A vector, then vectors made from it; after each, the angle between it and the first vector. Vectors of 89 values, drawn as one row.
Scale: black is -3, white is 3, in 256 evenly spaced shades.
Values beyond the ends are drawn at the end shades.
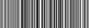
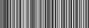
partly opposed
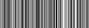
partly aligned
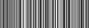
nearly opposite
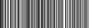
partly aligned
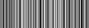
nearly opposite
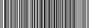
partly aligned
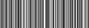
partly opposed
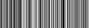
partly opposed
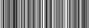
orthogonal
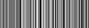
nearly opposite
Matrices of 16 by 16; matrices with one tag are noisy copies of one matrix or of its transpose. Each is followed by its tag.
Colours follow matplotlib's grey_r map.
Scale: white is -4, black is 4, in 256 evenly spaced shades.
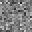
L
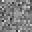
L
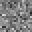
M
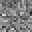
M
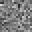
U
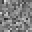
U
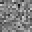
U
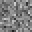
M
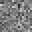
U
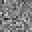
U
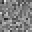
U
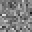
M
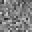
U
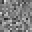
U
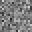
L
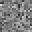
U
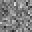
M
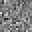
U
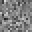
U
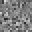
U
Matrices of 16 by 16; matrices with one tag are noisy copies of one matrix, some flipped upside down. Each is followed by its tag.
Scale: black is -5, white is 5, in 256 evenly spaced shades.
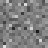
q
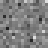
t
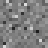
q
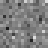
t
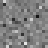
q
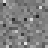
q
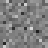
q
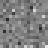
t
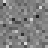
q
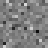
q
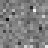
t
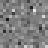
t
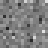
t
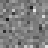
t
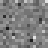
t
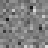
t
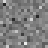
q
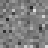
t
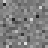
q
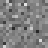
q
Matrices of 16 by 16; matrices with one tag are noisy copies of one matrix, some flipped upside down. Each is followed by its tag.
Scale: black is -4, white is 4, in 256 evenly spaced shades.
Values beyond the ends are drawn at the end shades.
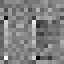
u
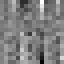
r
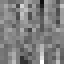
r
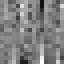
r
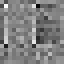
u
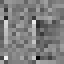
u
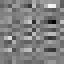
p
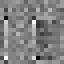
u
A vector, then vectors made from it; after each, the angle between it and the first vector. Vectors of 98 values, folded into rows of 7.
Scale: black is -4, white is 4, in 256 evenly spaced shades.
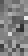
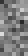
partly aligned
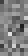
nearly parallel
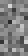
partly opposed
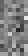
nearly parallel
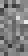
orthogonal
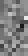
nearly parallel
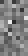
partly aligned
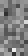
partly opposed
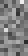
orthogonal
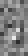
orthogonal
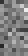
partly aligned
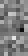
partly aligned
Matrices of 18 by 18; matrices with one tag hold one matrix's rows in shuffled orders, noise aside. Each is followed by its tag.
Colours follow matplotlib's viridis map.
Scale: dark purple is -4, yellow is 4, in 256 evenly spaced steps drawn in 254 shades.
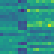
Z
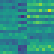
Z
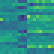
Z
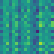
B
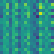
B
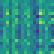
B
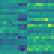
Z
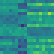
Z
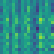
B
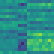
Z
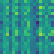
B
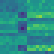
Z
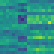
Z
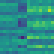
Z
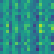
B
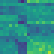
Z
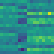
Z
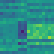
Z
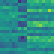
Z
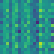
B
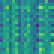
B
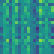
B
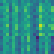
B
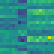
Z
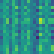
B
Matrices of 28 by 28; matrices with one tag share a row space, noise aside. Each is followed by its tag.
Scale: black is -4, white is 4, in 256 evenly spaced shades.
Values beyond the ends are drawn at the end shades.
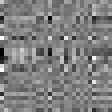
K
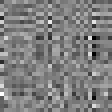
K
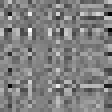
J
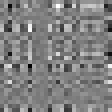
J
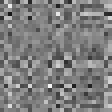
J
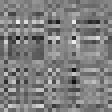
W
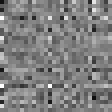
K
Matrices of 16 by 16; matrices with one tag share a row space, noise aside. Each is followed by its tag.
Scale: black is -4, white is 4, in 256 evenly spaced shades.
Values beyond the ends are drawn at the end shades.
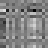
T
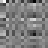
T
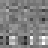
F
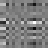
T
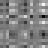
F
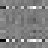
T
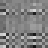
T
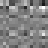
F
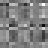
F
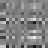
T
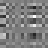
T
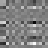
T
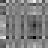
T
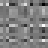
F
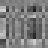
T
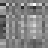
T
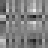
T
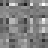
F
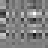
T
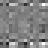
F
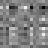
F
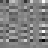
F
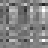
F
